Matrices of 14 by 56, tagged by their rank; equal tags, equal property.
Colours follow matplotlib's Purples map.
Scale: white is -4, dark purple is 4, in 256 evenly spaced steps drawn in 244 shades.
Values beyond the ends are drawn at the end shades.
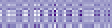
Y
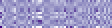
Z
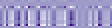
Y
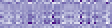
Z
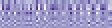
Z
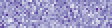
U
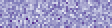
U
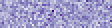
U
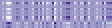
Y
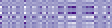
Y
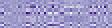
Z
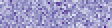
U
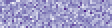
U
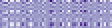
Z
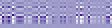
Y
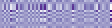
Y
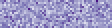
U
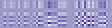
Y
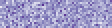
U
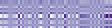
Y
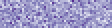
U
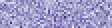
U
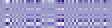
Y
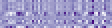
Z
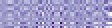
Z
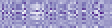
Z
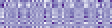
Z
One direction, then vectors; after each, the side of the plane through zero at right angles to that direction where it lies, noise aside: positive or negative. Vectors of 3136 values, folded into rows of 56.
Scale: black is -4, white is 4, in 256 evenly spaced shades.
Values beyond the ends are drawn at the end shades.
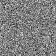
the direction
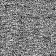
negative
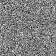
positive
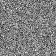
negative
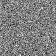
positive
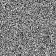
negative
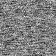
negative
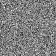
negative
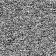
negative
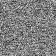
negative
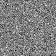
negative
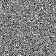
positive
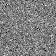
negative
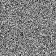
negative
